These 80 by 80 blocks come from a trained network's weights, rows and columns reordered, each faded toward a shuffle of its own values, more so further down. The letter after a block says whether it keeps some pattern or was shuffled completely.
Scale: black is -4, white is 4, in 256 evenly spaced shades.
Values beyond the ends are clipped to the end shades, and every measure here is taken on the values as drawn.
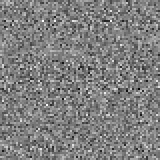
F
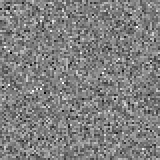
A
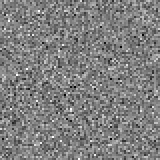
A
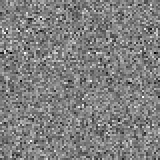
F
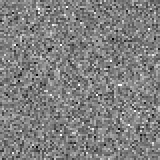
A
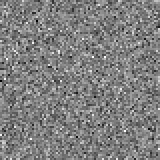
A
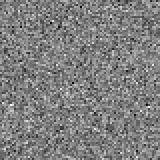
A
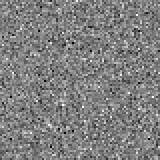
A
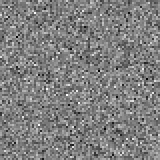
A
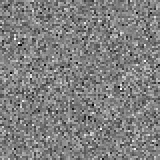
A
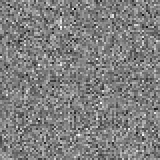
F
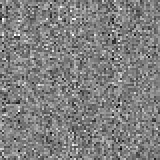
F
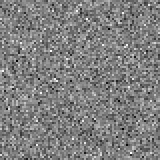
A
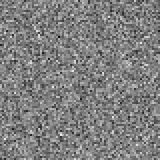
F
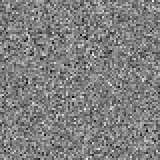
A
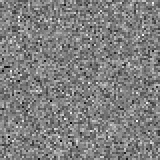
A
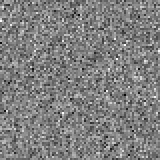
A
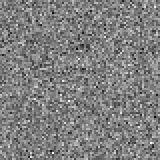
A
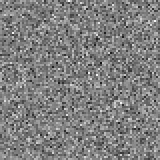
A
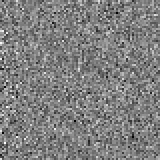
F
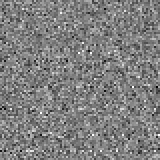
F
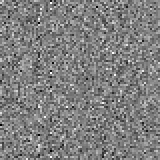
F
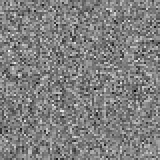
F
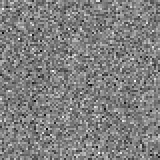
A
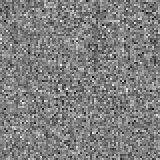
F
